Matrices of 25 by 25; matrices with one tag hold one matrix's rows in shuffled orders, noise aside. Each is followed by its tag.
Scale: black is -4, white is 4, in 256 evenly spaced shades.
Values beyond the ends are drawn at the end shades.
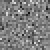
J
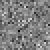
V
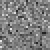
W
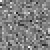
W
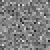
V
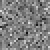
W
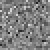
W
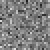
W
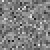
V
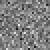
J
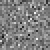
J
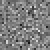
J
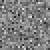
V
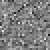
V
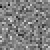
W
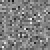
V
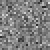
W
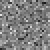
W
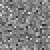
W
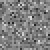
V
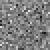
W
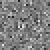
V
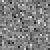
V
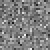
V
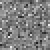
W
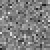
W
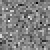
W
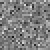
V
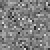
V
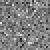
J
